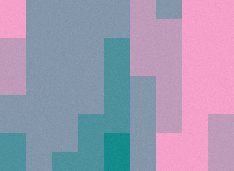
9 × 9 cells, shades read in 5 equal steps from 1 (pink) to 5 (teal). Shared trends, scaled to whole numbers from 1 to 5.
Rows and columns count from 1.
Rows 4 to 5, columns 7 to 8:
2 1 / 2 1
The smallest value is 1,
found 19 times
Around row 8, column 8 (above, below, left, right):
1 1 1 2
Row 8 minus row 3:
2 0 0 1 1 1 -1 0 1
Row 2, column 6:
2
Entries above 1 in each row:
6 6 7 7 7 7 8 7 7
